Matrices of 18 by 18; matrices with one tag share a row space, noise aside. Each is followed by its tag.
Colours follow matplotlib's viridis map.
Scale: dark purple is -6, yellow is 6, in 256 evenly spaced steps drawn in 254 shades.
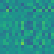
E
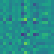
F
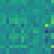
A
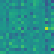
A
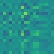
F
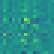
F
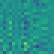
F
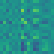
F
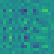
F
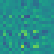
F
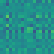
E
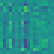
F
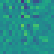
F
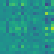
A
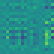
A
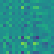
F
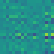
A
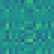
E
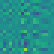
F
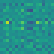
E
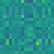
E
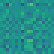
E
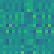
E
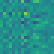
F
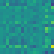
A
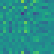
F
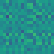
E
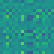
E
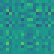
E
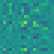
F
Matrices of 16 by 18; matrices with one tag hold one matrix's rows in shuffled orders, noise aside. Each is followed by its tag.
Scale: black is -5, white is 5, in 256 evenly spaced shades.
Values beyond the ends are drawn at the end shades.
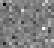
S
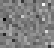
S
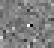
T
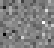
S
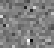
T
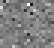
T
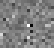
T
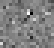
T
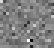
T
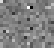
T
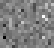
S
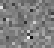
T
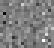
S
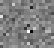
T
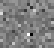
T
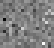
S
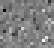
S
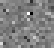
T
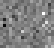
S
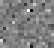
T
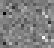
S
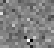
T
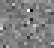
T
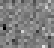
S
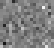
S
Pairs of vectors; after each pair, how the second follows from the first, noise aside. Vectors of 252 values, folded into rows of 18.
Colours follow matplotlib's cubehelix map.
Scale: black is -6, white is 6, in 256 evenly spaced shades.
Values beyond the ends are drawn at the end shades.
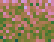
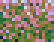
scaled up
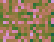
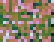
scaled up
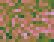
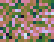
scaled up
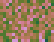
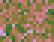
wrapped around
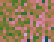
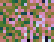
scaled up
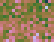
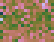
wrapped around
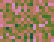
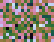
scaled up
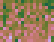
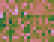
wrapped around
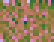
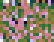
scaled up
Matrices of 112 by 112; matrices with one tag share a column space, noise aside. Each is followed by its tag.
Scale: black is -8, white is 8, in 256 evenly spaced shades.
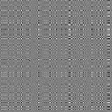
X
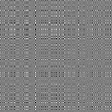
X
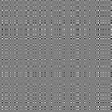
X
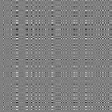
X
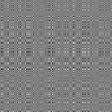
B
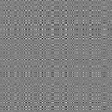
X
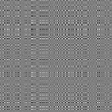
X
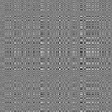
B
